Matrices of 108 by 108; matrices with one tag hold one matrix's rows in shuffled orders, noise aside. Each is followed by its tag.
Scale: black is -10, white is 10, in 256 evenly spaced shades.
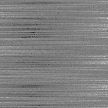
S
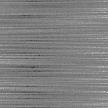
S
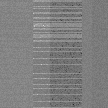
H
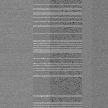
H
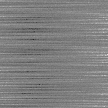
S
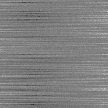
S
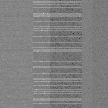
H
